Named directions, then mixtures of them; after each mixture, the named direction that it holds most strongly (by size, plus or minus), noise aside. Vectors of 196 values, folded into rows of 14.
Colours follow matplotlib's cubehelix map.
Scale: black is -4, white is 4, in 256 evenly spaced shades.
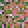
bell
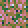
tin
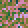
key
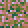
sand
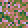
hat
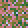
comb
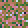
comb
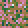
tin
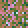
comb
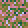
comb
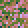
key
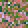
hat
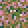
sand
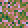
hat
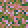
hat
